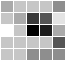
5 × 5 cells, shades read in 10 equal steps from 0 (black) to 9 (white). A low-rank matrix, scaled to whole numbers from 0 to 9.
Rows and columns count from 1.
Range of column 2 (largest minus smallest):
1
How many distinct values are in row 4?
2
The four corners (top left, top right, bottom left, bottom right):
6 5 7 5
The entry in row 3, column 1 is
9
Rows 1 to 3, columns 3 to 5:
7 7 5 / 2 3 8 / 0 1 6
